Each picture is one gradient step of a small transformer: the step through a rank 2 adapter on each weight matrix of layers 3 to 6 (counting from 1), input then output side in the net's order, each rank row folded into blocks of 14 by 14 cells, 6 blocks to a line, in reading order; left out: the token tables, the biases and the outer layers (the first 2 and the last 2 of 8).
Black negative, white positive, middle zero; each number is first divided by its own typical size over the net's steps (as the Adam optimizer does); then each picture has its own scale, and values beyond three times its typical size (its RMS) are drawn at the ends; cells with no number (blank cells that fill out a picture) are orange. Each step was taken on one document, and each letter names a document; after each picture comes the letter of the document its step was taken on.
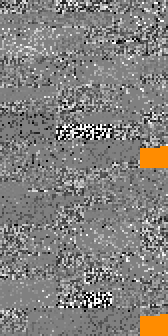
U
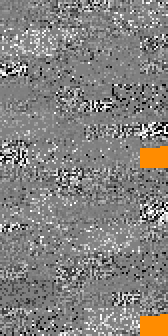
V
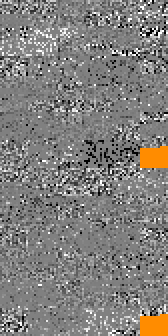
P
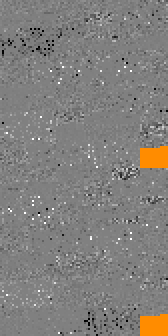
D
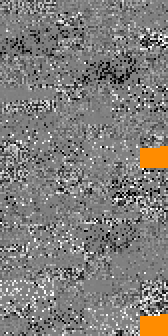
V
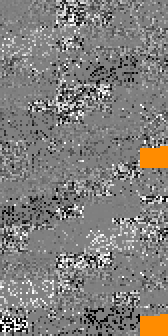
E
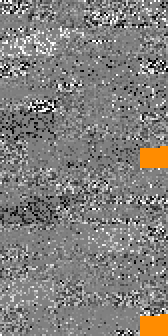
P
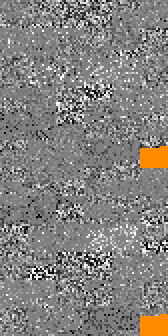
E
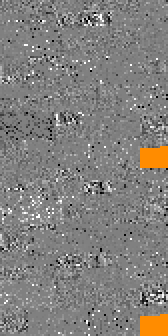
D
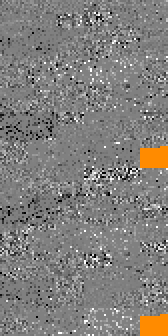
D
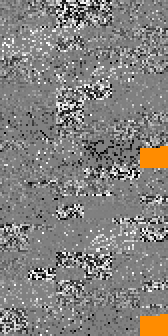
E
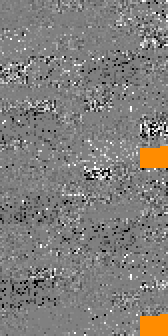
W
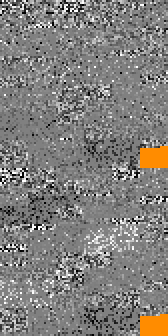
E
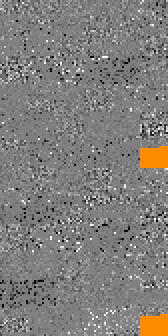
W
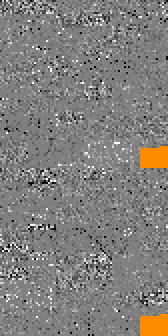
D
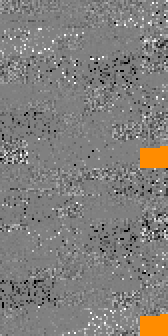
W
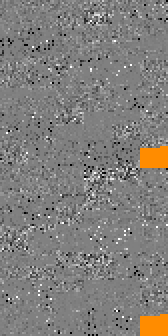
D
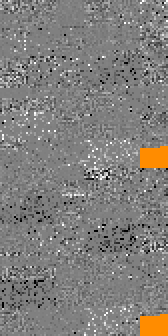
W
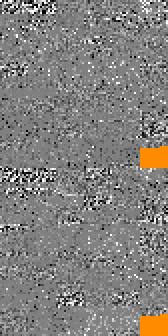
P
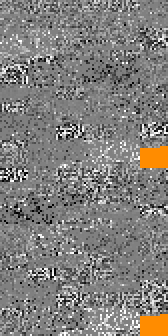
V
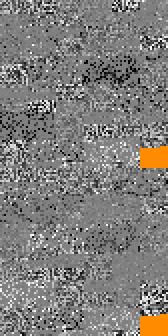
V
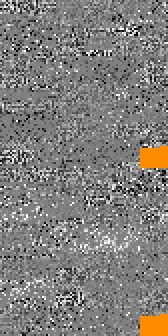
V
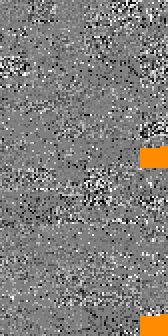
P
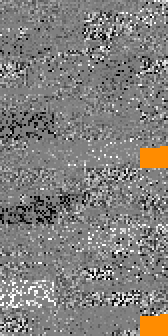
P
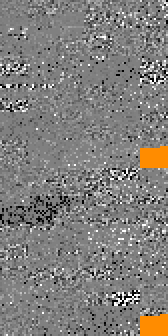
P
